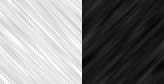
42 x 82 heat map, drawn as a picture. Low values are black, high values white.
It is made of 1 by 2 panels. Panel 1,1: very high, slanting down to the right, faint in contrast. Panel 1,2: very low, slanting up to the right, faint in contrast.
